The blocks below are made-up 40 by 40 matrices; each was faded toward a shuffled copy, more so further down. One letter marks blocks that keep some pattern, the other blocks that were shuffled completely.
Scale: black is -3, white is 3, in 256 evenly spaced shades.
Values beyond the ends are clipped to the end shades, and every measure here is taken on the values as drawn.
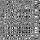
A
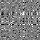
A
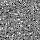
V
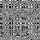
A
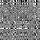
A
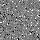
V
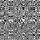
A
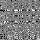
A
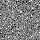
V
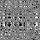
A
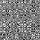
A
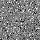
V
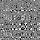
A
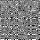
A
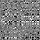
A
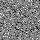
V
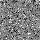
V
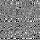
A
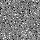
V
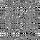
A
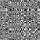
A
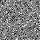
V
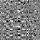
A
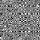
A
